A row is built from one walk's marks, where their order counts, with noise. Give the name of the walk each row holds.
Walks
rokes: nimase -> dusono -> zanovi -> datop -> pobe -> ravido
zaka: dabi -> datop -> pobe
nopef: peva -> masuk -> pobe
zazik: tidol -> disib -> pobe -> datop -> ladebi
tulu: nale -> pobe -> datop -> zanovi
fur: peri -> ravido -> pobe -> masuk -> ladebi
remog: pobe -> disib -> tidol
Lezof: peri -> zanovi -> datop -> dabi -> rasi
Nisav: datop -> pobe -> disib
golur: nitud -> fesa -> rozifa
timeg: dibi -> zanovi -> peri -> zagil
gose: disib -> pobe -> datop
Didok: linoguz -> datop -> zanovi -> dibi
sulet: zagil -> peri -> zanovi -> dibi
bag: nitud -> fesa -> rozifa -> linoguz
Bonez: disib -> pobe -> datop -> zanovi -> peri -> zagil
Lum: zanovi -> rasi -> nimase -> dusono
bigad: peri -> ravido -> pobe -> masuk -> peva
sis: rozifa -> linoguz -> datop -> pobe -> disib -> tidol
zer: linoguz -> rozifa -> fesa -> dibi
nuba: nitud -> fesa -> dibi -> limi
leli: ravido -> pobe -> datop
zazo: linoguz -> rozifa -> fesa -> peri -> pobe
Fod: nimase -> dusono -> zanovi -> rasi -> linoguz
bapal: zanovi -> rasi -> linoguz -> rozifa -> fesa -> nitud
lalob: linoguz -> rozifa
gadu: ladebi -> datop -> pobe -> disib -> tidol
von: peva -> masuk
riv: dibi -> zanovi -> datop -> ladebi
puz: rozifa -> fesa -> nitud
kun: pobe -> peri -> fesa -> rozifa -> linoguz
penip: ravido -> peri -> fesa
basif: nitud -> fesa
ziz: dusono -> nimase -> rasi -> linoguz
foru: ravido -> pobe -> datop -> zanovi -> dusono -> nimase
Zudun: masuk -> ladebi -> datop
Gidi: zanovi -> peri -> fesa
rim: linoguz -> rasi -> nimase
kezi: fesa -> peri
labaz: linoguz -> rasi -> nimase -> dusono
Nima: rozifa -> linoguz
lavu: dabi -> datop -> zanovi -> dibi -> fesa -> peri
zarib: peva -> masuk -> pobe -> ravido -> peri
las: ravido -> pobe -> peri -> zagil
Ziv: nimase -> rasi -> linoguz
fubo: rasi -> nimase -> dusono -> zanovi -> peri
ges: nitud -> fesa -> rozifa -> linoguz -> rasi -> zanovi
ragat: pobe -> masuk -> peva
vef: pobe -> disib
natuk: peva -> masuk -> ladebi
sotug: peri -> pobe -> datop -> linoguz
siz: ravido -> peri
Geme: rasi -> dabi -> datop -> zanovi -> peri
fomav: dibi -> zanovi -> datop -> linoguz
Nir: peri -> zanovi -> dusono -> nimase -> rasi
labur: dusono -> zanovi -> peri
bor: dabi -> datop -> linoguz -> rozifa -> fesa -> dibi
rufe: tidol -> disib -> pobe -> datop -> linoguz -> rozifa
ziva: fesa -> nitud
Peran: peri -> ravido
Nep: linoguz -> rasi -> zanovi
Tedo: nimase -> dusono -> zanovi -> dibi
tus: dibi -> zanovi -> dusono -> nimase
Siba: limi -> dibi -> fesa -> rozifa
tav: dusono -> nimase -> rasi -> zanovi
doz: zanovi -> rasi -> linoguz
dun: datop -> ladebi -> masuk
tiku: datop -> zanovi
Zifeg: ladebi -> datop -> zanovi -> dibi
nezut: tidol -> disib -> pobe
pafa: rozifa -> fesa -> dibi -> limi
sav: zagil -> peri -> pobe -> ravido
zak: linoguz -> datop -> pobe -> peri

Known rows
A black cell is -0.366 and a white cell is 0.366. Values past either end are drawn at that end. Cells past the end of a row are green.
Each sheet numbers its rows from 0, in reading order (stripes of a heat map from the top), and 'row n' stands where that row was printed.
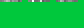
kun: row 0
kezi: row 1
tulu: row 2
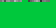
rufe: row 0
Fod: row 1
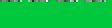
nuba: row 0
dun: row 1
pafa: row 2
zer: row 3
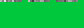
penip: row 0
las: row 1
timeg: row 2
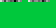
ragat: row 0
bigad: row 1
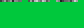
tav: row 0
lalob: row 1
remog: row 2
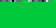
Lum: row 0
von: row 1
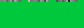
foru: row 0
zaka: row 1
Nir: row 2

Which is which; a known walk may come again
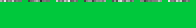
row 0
penip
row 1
Fod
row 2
siz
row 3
Didok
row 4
Nima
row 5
sis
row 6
Peran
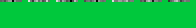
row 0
labaz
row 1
fur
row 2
ragat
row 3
Lum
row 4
leli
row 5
ziz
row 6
doz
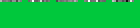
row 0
zaka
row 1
Gidi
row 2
riv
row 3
kezi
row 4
von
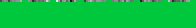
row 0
Zifeg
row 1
gadu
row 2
bigad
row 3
fomav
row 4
foru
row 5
Nep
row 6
nezut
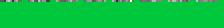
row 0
Ziv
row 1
puz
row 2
gose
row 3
bor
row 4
dun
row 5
Bonez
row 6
zazo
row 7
rokes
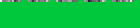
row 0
zarib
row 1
zazik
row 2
las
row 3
remog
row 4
Zudun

